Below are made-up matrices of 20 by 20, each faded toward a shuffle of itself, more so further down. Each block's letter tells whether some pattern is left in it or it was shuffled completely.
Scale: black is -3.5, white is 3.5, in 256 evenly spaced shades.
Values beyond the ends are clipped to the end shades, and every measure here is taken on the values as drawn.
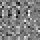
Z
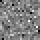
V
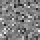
V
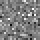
V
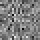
Z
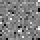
V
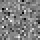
V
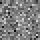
V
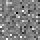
V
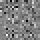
Z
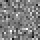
V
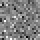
V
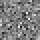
V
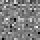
Z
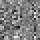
Z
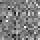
Z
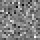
V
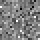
V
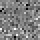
V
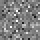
V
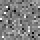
V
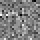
V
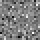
V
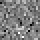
V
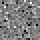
V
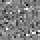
V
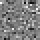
Z
